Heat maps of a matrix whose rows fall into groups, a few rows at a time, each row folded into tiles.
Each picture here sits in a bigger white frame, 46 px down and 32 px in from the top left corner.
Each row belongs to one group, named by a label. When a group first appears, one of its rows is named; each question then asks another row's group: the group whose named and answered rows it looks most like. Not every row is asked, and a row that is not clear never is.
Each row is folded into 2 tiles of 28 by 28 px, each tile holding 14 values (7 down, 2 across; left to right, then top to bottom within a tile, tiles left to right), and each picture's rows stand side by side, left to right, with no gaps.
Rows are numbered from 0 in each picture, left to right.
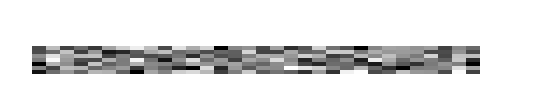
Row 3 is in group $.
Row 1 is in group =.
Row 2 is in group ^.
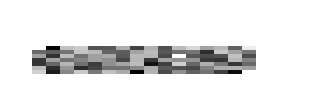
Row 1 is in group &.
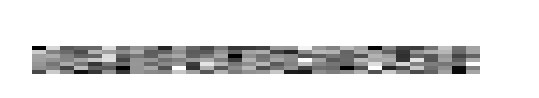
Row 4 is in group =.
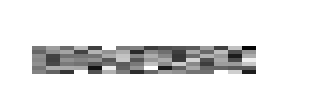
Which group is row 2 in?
$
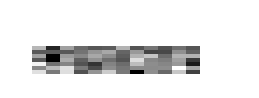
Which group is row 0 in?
^
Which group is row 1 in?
&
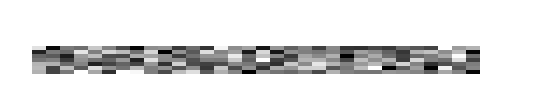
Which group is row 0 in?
$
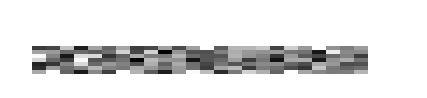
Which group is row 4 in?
^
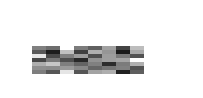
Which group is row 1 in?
=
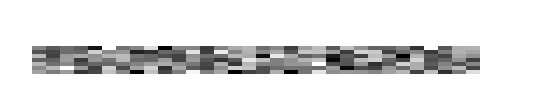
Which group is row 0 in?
^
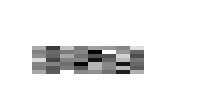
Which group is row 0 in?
^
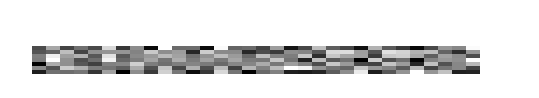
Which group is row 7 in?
=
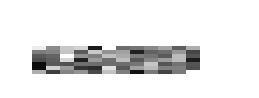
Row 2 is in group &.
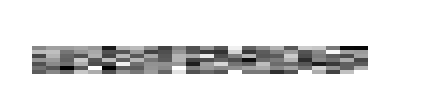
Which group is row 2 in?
^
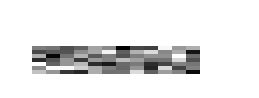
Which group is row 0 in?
^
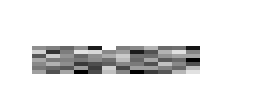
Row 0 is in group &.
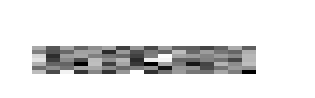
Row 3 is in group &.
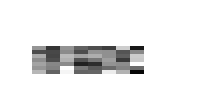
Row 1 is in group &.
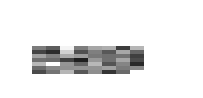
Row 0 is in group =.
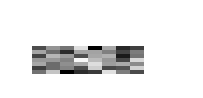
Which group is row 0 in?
=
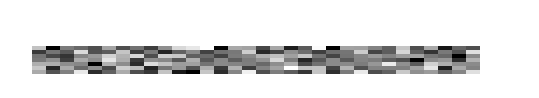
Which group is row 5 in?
$
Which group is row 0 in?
$
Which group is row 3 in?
$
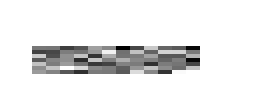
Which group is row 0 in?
^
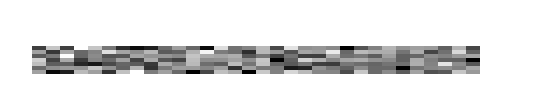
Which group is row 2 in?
&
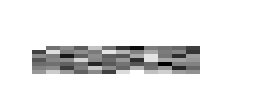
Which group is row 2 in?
&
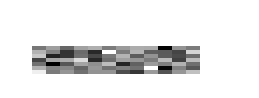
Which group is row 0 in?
=
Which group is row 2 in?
$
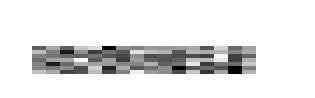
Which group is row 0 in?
=
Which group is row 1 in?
$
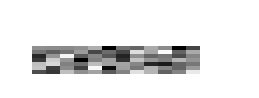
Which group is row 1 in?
$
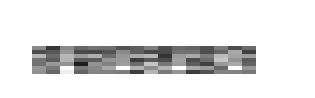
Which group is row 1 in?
^
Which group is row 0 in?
^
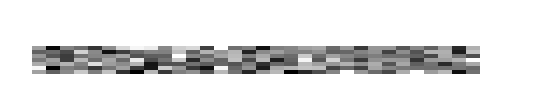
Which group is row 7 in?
=
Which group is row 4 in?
&
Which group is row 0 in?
$
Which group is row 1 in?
=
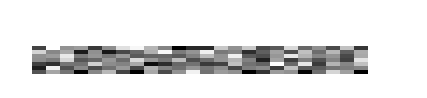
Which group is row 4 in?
&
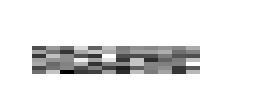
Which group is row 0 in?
=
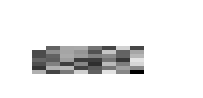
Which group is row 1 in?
&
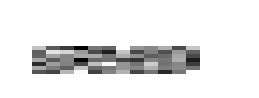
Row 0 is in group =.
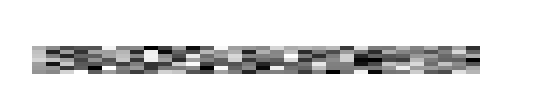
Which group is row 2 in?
&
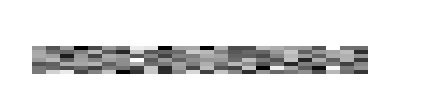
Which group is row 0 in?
&
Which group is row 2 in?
$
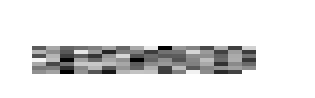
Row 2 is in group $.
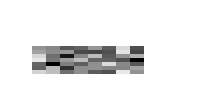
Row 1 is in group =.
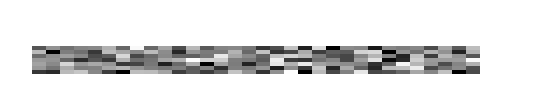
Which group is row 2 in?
=
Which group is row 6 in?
&
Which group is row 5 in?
$
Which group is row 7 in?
=
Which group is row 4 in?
&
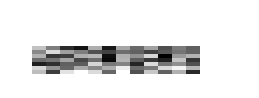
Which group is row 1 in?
^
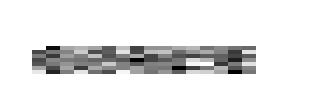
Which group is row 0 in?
$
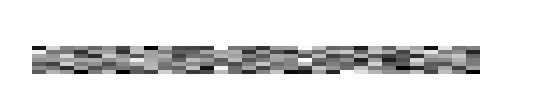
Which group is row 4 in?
=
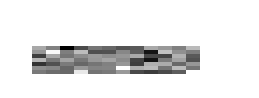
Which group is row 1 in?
^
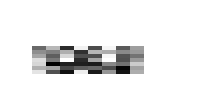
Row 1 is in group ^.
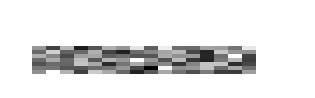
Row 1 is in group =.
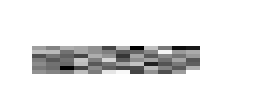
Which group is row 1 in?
&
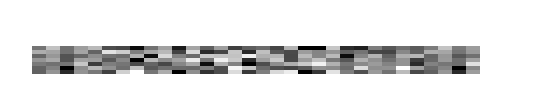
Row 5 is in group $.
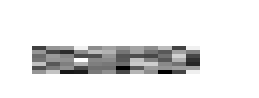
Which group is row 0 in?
=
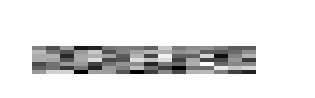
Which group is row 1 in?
&
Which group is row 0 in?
&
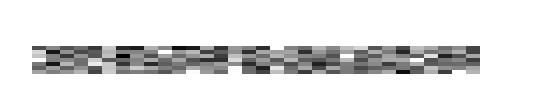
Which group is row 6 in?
=
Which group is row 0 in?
&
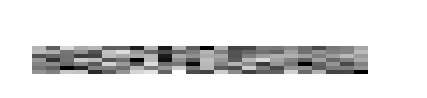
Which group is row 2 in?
^
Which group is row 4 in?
^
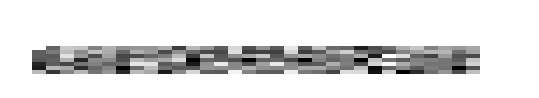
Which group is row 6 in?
=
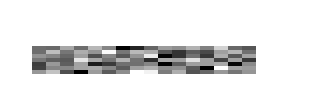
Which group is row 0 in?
&
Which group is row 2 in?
=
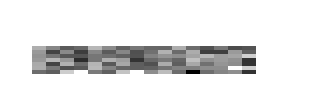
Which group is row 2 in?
&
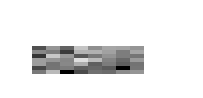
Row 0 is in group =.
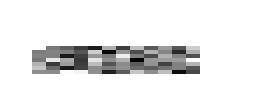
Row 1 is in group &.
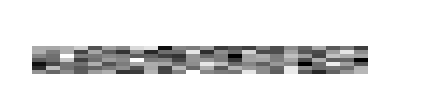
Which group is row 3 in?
$
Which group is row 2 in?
$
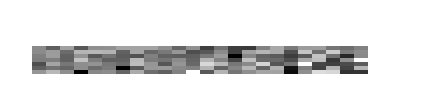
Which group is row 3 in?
$
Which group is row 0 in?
&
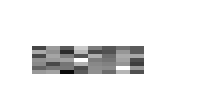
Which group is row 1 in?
^
